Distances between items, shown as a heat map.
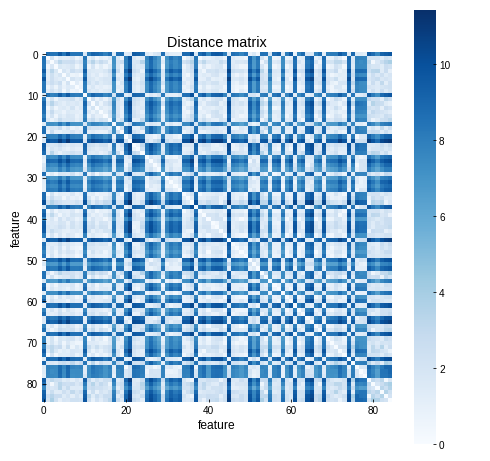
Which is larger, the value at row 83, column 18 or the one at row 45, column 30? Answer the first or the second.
the second
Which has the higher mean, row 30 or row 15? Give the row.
30
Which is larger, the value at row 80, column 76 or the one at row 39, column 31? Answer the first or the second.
the second
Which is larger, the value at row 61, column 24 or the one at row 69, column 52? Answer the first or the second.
the first
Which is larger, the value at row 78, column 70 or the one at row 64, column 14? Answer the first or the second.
the second
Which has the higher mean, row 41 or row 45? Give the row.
45
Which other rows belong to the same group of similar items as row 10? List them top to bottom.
0, 17, 20, 21, 25, 26, 27, 28, 30, 31, 32, 33, 37, 45, 50, 51, 52, 55, 58, 61, 64, 65, 68, 74, 76, 77, 78
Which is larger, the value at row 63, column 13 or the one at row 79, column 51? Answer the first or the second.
the second
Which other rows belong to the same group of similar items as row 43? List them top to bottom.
1, 2, 3, 4, 5, 6, 7, 8, 9, 11, 12, 13, 14, 15, 16, 18, 19, 22, 23, 24, 29, 34, 35, 36, 38, 39, 40, 41, 42, 44, 46, 47, 48, 49, 53, 54, 56, 57, 59, 60, 62, 63, 66, 67, 69, 70, 71, 72, 73, 75, 79, 80, 81, 82, 83, 84
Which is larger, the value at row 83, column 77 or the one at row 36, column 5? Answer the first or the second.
the first
